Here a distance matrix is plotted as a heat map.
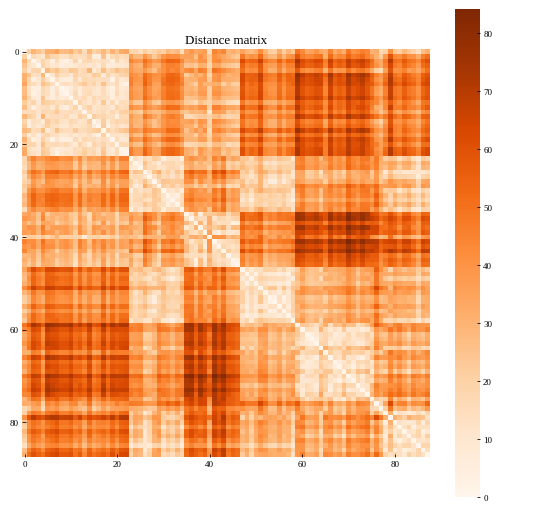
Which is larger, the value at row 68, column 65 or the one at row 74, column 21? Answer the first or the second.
the second
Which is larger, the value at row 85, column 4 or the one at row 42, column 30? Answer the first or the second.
the second
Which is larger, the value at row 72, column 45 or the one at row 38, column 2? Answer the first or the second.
the first
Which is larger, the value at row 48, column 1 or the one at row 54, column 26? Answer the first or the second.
the first
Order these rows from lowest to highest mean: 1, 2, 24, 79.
24, 1, 2, 79
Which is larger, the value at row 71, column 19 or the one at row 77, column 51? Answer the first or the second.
the first
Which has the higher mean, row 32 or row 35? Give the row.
35
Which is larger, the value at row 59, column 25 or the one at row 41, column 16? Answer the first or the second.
the first
